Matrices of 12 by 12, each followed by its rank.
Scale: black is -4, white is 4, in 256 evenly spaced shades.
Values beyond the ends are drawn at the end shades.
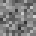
full rank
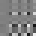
one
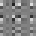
one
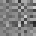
two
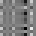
one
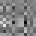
two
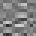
two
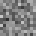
full rank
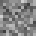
full rank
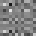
two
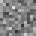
full rank
